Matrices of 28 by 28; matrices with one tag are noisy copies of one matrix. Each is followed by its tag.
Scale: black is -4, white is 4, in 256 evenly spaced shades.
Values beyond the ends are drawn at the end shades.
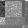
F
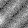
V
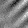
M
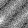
V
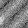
V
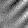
M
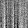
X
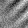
M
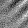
M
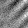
M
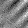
M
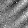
M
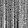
X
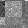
F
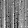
X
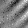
M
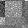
F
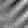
M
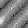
V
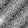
V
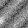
V
